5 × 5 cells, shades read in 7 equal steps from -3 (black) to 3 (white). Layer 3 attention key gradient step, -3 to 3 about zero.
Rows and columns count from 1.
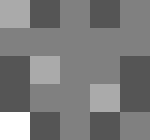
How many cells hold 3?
1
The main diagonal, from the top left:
1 0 0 1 0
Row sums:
-1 0 -1 -1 1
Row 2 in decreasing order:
0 0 0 0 0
